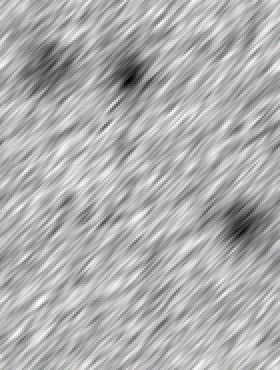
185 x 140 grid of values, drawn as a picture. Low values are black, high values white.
Grain: diagonal, up to the right. Average level on the scale: 70%. Slope: none. Mirror symmetry: none. Odd rows or columns: none. Dips: three.
